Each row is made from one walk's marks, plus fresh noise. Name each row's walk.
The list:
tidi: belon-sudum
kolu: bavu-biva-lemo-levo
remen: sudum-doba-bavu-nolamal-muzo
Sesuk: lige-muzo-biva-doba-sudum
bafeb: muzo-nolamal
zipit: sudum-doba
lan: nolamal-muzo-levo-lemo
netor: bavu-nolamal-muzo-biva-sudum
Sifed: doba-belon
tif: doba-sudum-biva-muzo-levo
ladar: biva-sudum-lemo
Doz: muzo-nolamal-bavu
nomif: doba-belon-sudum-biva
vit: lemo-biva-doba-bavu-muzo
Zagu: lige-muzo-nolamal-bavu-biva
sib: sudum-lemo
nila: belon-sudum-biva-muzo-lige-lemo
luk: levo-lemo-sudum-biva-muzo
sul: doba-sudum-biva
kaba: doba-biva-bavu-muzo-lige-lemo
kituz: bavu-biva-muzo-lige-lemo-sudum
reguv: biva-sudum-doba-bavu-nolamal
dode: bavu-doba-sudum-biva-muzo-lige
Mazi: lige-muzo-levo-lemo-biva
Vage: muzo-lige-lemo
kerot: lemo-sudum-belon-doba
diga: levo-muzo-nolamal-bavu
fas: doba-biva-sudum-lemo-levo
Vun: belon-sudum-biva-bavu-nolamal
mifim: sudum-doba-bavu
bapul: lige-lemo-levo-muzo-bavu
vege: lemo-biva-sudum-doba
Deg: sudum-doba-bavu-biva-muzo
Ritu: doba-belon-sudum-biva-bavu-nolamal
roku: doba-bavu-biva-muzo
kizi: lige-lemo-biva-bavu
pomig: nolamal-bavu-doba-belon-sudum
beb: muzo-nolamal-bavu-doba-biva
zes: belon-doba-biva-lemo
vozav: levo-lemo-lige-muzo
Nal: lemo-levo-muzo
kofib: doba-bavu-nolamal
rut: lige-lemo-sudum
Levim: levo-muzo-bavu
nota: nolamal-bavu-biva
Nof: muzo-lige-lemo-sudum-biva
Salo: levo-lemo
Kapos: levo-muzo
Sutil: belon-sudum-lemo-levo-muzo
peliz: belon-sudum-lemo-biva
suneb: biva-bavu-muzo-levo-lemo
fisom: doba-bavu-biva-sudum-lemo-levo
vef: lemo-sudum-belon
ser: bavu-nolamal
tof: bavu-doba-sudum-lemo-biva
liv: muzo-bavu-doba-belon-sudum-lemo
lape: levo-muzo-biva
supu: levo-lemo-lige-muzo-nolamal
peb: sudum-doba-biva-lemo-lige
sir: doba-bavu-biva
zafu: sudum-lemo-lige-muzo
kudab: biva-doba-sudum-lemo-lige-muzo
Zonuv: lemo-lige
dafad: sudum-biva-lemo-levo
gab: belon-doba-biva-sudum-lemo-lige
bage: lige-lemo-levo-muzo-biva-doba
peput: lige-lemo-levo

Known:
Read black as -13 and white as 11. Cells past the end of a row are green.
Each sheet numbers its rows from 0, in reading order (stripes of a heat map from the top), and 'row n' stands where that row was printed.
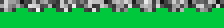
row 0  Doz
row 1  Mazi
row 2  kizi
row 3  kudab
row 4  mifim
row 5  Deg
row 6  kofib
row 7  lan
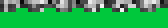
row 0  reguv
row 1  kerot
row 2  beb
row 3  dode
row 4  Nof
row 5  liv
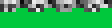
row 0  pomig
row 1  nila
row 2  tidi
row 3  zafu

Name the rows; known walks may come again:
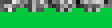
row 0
peput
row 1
ser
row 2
kofib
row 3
zipit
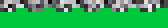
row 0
Nof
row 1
sul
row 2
kudab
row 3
mifim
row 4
Vage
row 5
kaba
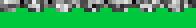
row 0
nomif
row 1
vit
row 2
Kapos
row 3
peliz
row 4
kerot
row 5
vozav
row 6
Deg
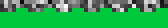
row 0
tof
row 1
vef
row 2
Levim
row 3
nota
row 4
luk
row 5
Vun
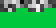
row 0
peb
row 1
bapul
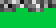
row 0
sib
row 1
sir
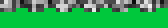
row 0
beb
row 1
reguv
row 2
diga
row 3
Mazi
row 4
zes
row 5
roku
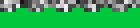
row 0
dode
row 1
Zonuv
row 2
bage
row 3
kolu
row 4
Salo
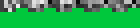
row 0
kizi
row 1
liv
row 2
Ritu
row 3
vege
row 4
fas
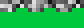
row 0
Nal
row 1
Doz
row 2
lan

